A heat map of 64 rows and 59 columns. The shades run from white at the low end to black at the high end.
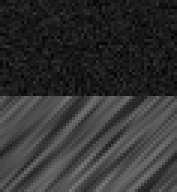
It is made of 2 by 1 panels. Panel 1,1: very high, fine-grained, faint in contrast. Panel 2,1: high, slanting up to the right.
